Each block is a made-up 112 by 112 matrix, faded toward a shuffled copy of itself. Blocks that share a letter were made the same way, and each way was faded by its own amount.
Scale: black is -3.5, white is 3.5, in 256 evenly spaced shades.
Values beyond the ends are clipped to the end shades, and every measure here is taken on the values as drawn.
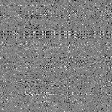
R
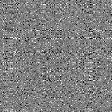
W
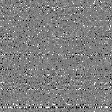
R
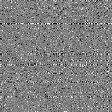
W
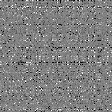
R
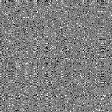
W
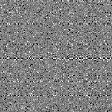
W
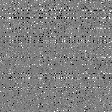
R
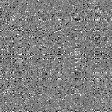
W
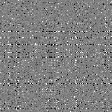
R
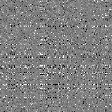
R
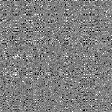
W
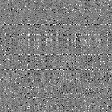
W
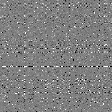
R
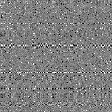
W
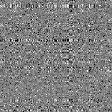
W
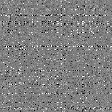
R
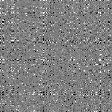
R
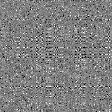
W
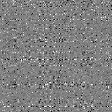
R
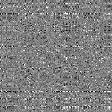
W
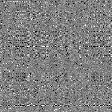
W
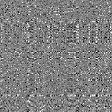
W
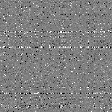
R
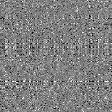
W
